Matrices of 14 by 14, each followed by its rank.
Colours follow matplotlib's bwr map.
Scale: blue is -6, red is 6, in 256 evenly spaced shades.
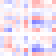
two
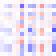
two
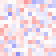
full rank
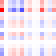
one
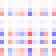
one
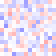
full rank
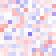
full rank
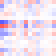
two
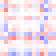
two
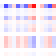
one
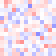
full rank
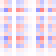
one
